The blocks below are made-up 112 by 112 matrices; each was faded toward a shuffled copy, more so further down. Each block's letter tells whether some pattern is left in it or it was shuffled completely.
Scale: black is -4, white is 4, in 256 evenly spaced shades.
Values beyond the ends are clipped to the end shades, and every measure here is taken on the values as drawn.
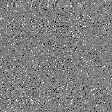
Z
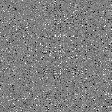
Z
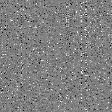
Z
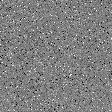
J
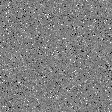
J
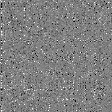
Z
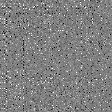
Z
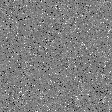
J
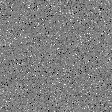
J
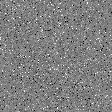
J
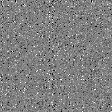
Z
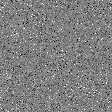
J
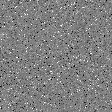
J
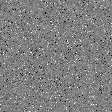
J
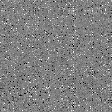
Z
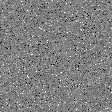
J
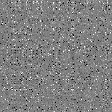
Z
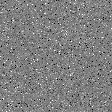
J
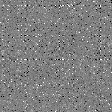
Z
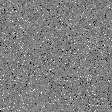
J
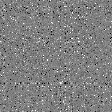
Z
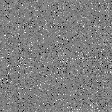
Z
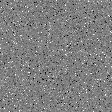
J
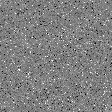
J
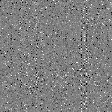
Z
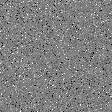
J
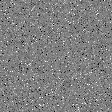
J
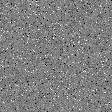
J
